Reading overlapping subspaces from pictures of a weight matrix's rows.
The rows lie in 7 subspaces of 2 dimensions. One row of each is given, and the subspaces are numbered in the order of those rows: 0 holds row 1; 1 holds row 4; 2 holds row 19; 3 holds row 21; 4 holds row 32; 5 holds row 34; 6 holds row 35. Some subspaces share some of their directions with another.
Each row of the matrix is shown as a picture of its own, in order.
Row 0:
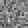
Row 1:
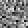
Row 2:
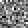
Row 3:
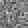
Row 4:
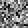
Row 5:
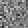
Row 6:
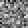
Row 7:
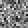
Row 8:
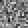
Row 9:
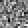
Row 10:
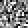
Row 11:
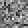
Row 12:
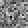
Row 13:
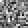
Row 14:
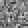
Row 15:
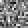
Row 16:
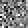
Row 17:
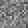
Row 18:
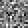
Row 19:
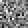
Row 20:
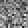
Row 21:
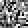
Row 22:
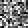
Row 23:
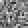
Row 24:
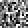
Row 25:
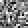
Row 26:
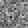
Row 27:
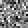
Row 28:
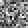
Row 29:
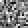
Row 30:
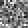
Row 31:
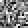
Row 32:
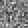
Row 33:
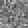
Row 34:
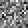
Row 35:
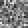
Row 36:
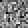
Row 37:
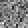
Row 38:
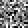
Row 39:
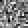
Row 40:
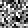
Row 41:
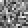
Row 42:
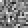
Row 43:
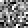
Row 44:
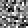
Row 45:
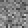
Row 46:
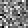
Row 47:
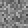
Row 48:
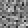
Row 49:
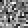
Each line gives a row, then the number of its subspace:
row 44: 0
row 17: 5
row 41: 4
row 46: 2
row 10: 5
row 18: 4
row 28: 5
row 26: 5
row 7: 1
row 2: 0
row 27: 1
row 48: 0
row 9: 5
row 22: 2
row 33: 6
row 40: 1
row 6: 6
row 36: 6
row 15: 1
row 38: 4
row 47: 1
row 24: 6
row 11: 1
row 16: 2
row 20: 4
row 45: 4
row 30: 6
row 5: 2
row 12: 5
